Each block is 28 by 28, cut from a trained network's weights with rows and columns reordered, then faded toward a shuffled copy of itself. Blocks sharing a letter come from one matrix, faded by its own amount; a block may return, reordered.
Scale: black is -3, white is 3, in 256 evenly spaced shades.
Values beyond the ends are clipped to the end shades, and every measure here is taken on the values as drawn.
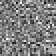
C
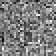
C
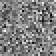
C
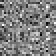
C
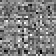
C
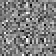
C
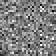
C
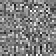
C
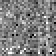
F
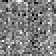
F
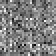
F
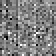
F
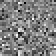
C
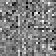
F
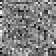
C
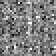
F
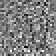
C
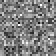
C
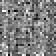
F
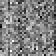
F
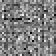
F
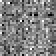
F
